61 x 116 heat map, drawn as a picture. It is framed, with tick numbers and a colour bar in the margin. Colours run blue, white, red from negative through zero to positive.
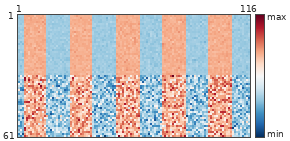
Slope: none. Seam: horizontal, 50% of the way down, the top part calmer. Average level on the scale: 50%. Stripes: upright, repeating 5 times.
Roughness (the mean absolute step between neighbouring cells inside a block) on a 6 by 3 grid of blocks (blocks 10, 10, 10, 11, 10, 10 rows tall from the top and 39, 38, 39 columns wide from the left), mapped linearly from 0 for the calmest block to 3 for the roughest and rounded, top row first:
000
000
000
333
333
333
